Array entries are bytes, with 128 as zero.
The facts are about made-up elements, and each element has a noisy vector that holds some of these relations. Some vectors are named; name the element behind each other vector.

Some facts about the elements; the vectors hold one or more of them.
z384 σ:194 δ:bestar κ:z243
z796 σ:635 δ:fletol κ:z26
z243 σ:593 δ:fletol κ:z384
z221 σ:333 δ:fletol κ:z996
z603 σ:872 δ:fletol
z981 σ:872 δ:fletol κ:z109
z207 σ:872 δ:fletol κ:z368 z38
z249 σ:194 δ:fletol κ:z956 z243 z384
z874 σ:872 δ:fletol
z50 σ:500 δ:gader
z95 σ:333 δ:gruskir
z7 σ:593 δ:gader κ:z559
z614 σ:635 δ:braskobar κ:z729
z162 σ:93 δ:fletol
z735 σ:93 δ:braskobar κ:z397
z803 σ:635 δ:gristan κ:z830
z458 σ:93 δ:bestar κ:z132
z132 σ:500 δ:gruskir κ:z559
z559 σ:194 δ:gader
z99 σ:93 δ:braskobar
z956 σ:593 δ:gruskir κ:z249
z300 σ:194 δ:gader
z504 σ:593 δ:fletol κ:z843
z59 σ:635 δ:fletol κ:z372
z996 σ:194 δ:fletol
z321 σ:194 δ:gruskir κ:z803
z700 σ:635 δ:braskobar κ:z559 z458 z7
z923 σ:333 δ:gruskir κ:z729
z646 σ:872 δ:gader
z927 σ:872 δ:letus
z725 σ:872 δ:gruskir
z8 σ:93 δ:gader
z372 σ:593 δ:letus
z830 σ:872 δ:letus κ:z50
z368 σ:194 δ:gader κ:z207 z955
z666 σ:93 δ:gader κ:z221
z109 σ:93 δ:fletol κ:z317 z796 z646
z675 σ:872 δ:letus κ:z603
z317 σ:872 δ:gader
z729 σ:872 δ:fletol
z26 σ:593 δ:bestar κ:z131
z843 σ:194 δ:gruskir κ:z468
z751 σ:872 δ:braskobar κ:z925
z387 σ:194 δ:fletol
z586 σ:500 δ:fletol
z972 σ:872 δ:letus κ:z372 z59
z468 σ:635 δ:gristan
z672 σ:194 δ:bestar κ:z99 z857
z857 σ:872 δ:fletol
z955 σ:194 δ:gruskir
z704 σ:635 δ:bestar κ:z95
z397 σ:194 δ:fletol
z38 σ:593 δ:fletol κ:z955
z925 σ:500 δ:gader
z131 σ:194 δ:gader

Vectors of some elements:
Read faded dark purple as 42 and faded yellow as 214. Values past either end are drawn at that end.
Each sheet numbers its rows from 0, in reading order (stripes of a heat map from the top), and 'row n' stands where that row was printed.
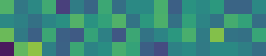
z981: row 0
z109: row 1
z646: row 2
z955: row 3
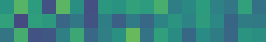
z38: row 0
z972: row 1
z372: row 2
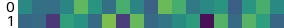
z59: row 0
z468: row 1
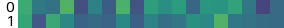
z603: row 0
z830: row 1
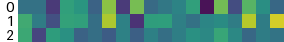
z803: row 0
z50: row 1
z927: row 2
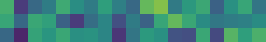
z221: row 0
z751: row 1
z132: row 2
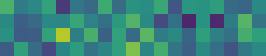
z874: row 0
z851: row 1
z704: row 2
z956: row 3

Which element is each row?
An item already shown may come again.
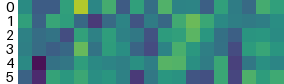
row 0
z704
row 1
z751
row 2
z735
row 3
z700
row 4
z923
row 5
z132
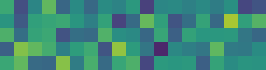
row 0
z675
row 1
z586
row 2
z207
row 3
z384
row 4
z7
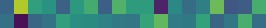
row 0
z672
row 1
z95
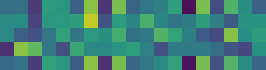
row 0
z803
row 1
z458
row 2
z614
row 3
z321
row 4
z803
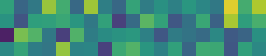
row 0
z925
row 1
z586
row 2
z843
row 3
z26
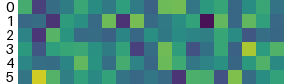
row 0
z221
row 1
z468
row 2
z725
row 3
z586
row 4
z59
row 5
z559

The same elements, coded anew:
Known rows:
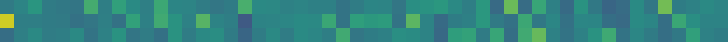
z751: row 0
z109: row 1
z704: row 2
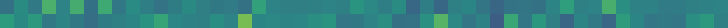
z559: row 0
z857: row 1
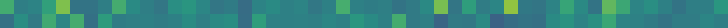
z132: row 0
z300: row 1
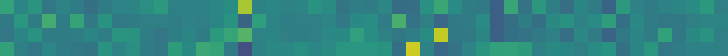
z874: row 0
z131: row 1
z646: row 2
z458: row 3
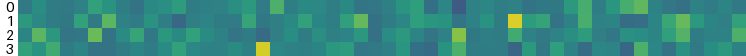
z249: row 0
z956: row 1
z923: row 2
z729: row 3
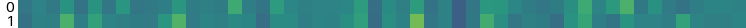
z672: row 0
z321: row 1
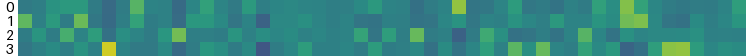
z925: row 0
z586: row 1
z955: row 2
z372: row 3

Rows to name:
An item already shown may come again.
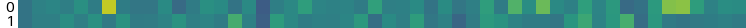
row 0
z372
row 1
z672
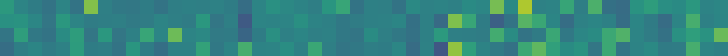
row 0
z26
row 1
z796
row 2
z221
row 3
z59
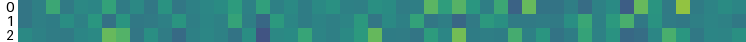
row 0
z830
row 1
z672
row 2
z7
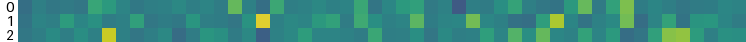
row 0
z384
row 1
z468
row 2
z372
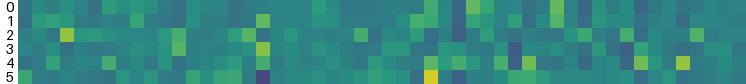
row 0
z700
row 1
z614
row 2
z843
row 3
z207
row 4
z830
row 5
z458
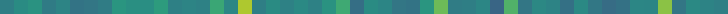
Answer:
z725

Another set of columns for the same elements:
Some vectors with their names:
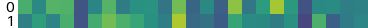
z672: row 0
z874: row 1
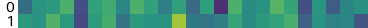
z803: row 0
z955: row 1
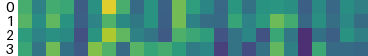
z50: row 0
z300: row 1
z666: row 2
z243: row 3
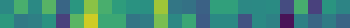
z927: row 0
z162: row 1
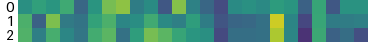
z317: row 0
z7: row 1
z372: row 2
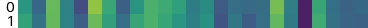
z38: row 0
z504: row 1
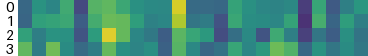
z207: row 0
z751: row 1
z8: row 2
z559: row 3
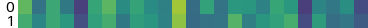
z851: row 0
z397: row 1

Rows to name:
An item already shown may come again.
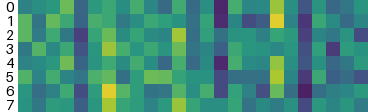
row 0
z704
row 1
z26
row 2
z851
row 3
z830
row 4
z704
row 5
z372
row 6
z458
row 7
z132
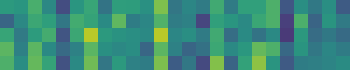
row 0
z321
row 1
z700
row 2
z586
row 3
z559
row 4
z384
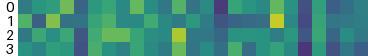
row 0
z468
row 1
z7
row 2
z725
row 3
z221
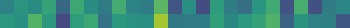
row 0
z796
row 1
z955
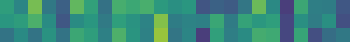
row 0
z956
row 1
z843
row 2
z59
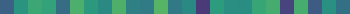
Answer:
z614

